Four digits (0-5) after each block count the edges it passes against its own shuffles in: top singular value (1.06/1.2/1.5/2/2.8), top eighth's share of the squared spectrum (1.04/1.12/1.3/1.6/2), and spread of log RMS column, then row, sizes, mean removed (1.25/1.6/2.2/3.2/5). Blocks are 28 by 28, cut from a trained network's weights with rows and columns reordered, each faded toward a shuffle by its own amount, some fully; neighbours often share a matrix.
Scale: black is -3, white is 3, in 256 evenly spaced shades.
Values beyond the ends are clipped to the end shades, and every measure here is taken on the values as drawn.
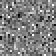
0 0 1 0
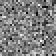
0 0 0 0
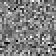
1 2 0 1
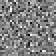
2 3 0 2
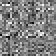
3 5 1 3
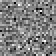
1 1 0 0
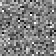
1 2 0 0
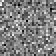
0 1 0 0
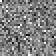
1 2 1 0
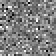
0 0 1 0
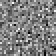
0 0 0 0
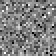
0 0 0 0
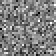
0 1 0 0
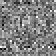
3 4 1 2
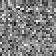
2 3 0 0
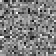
2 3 0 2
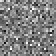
2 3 1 0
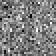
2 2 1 1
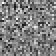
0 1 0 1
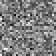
2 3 0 1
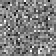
2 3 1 0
